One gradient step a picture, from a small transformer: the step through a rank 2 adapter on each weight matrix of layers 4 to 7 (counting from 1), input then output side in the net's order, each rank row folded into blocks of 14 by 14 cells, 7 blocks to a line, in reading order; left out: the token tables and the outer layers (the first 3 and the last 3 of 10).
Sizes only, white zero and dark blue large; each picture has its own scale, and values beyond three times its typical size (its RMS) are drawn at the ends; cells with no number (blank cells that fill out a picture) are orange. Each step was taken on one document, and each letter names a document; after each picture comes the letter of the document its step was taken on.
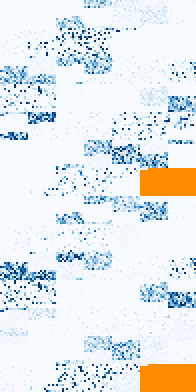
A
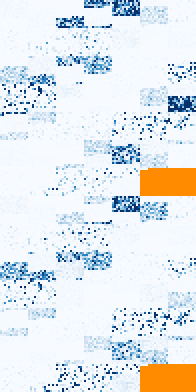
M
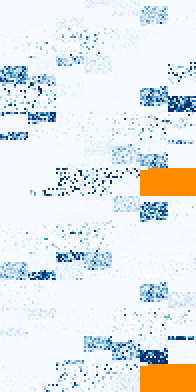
M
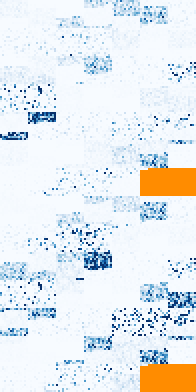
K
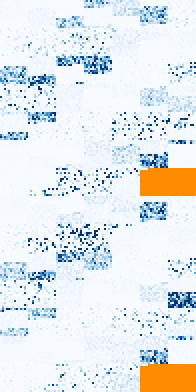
K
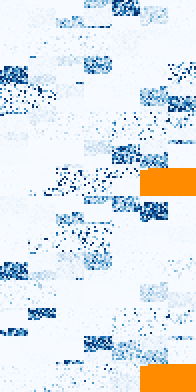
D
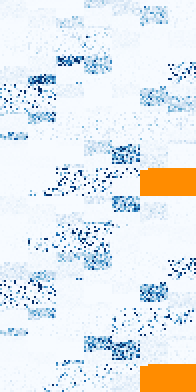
D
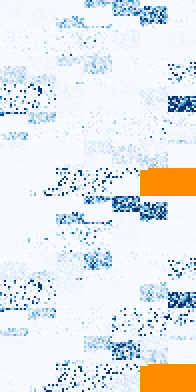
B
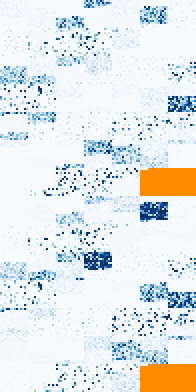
B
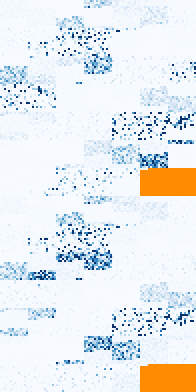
A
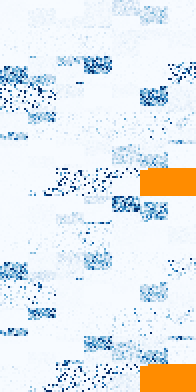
D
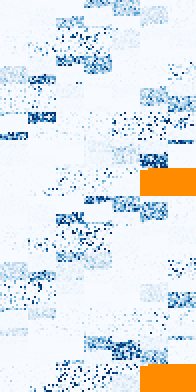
B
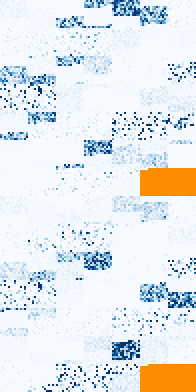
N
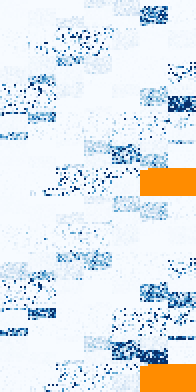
M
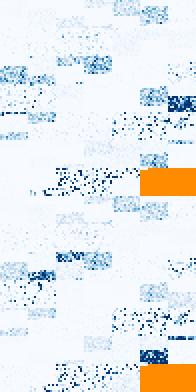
M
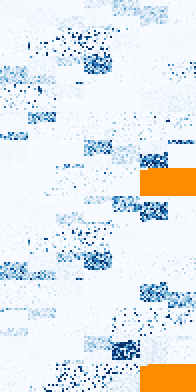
N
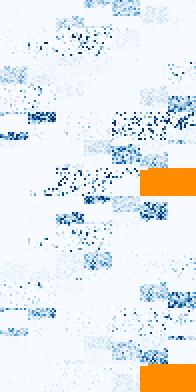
B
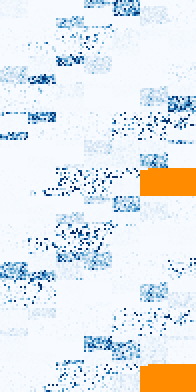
M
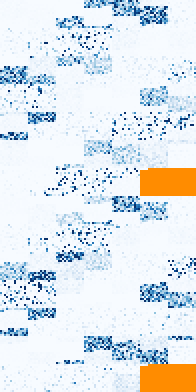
N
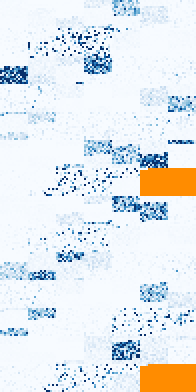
N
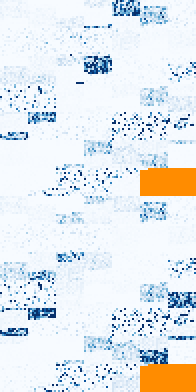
K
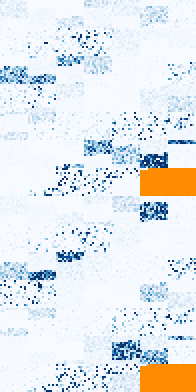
D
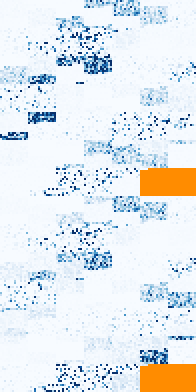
K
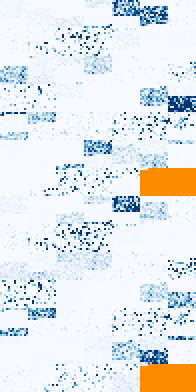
M
